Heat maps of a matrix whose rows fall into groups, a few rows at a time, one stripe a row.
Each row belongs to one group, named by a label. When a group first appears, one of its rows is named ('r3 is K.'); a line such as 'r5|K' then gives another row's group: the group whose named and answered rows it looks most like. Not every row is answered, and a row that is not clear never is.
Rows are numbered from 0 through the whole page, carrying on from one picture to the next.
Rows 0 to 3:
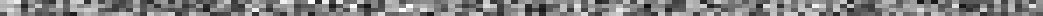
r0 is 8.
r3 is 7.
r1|8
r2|8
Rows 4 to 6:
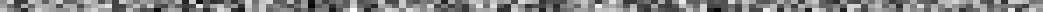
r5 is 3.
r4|7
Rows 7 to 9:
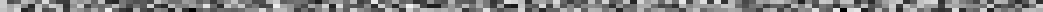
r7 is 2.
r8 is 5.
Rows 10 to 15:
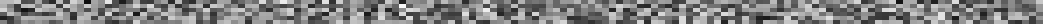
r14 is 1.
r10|8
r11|3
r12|5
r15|2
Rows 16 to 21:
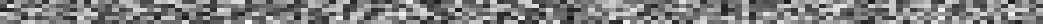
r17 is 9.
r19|3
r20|7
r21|2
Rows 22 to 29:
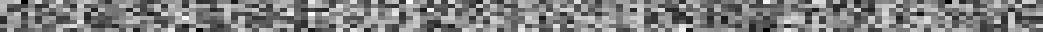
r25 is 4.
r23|5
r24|2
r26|9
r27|9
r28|5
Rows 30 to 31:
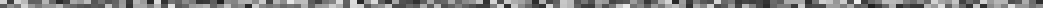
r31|1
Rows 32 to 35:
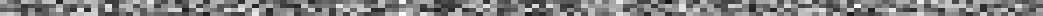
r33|7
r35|8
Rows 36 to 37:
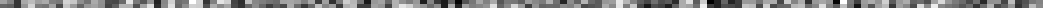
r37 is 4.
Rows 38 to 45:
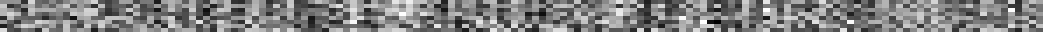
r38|4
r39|2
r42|7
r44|1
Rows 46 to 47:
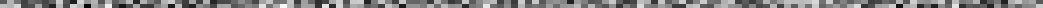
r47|8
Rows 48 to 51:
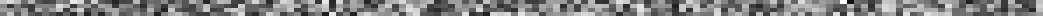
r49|5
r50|5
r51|9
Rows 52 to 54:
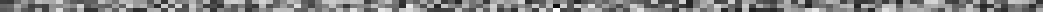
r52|1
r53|9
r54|5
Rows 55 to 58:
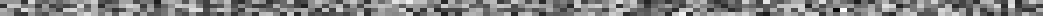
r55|4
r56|9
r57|3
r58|7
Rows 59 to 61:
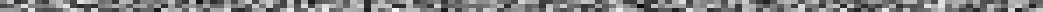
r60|1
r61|4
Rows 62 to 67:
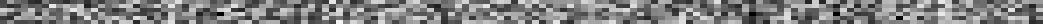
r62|9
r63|5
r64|3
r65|2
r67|7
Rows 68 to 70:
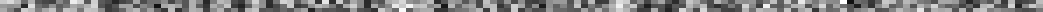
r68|8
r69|4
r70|3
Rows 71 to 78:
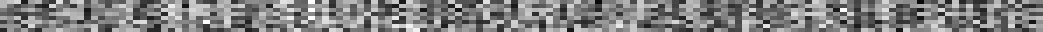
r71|8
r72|5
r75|4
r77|4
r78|9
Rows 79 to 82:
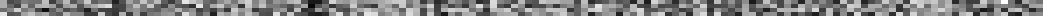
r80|3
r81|9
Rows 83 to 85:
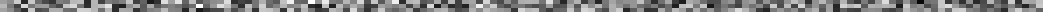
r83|4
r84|3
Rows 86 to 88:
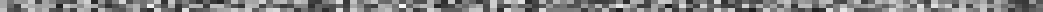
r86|2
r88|2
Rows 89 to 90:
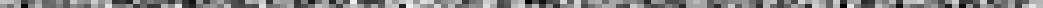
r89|8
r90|4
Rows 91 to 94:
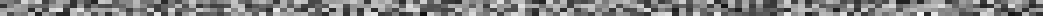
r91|1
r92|9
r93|5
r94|2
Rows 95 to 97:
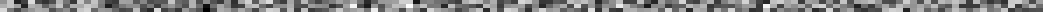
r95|7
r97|2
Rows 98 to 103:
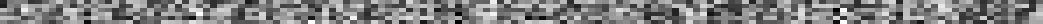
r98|9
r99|1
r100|3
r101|4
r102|8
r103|4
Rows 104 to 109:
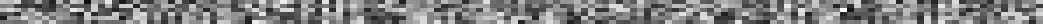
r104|8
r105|7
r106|8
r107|1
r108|1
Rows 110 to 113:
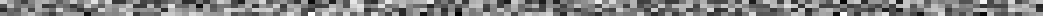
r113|4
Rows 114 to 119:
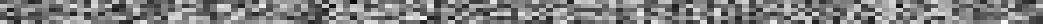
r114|9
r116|2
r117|9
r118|5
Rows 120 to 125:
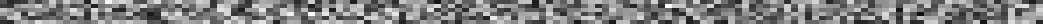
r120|5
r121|1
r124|9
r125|1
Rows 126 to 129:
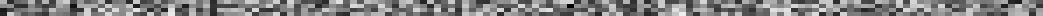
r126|2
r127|7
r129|7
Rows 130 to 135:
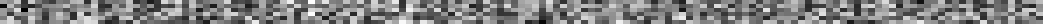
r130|4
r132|4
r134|7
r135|8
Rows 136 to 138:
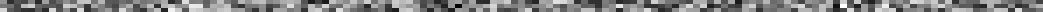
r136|2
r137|4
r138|5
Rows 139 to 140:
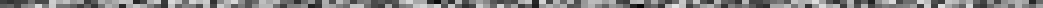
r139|5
